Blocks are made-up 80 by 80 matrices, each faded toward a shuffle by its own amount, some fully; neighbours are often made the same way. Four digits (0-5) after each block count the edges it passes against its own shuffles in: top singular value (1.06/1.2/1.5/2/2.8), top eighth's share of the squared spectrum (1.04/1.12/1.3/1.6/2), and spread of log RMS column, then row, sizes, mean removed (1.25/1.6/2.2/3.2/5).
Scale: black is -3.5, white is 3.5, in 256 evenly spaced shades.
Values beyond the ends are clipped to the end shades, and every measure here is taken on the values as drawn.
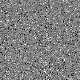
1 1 1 0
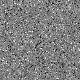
1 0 0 0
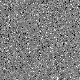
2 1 1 0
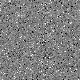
1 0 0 0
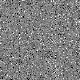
2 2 2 0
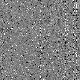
3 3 2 0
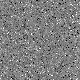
0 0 0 0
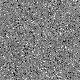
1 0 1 0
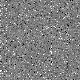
2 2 1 0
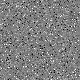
2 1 0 0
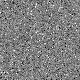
0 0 0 0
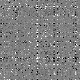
4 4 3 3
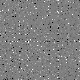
3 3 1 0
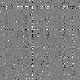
4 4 2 2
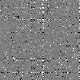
4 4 2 2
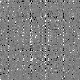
4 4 3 2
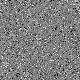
0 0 0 0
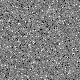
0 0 0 0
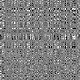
5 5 3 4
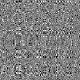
4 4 3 3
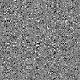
4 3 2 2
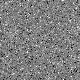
0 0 0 0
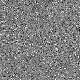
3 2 0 0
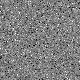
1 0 0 0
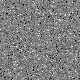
0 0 0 0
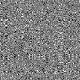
4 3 2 2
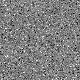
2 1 0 0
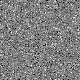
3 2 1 1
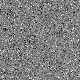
2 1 0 0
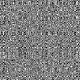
4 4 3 3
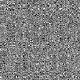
4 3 2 2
